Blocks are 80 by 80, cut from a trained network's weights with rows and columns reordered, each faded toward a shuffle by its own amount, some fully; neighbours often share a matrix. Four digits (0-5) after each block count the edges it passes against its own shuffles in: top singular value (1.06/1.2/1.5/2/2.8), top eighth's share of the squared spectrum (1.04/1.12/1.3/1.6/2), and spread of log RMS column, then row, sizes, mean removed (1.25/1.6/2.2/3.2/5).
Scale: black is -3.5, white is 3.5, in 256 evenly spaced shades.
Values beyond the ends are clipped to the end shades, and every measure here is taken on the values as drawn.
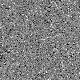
1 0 0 0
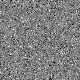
1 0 0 0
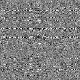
4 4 1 3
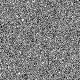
0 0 0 0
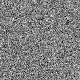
0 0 0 0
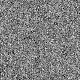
1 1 0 0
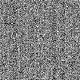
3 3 0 1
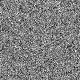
0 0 0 0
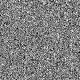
1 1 0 0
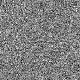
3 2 0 1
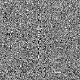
3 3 2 1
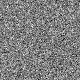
0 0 0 0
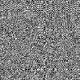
4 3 2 2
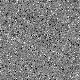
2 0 0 0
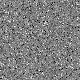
0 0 0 0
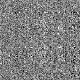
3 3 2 2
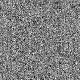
2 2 0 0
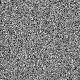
1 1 0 0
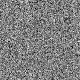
1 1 0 0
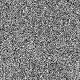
2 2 0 0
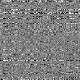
4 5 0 4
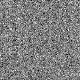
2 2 1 1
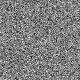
0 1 0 0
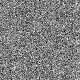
1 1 0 0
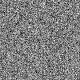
1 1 0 0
